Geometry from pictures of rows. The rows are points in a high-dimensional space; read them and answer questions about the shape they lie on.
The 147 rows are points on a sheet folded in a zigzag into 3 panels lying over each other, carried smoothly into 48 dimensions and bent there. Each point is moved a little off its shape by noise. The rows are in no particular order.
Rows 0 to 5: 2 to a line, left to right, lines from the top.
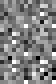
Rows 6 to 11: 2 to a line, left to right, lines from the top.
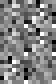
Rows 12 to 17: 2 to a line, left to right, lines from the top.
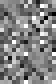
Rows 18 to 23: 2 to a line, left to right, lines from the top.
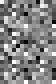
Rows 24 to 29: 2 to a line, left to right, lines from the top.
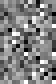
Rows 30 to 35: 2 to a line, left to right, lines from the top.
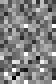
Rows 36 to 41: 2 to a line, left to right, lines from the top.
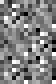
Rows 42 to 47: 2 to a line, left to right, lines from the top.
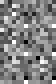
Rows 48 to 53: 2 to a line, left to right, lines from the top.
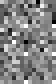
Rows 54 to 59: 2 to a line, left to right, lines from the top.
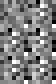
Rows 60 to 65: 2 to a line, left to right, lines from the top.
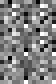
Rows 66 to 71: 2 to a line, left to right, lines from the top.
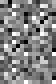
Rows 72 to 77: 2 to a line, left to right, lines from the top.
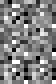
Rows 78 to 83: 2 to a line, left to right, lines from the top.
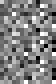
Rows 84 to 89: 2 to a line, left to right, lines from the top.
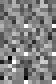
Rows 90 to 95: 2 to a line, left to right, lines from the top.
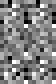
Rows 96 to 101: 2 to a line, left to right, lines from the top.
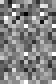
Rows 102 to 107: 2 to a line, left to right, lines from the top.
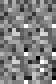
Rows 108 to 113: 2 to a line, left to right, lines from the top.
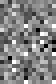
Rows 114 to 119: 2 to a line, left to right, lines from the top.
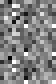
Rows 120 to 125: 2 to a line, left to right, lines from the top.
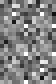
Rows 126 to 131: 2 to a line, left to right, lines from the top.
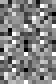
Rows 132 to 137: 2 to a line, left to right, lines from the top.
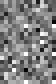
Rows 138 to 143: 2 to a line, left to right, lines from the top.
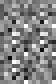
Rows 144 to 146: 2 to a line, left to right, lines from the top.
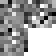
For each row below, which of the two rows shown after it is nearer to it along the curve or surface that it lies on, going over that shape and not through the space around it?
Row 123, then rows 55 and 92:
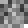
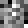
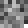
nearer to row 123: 92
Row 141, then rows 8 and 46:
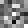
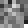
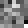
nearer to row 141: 46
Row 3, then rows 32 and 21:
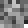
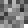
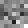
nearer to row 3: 21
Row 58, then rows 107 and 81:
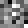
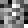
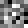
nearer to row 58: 81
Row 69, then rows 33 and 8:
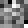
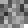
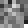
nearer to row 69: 8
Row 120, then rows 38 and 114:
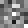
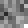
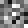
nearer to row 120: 114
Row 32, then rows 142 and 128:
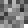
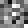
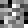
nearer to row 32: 128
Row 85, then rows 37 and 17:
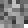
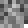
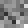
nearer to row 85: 17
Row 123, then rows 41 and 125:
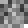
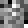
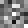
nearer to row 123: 41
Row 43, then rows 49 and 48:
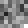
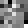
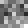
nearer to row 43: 48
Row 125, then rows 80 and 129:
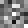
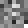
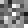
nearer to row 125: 80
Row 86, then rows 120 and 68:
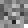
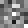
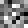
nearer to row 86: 120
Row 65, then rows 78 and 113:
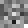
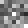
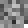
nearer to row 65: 113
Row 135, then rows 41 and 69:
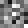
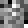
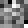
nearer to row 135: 69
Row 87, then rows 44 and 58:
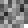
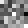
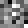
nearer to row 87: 44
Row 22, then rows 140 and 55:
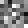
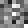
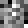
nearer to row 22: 55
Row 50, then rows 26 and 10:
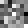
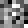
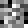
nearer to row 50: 10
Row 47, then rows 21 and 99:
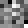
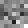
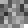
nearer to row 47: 21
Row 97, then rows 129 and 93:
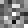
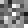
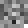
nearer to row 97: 93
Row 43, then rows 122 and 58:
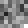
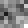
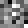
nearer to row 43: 122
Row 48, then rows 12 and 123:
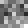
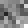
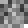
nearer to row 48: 123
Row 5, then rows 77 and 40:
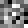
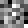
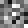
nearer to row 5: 40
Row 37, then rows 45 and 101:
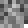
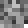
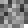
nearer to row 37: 101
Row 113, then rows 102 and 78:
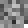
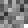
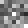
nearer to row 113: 78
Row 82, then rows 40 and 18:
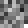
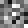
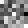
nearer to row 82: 18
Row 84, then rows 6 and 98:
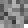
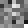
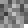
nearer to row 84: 6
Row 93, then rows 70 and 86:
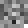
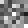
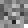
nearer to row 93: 86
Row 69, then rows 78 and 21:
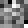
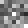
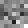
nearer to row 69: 21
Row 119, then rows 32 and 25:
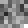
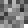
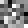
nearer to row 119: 32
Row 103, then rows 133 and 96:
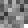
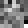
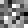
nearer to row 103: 133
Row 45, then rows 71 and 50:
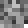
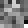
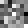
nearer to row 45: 71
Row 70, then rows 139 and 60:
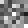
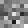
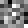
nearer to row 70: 60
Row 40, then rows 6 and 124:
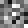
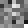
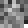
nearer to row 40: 6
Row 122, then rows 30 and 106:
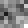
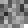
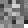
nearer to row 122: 30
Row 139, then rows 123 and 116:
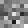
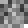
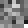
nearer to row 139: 116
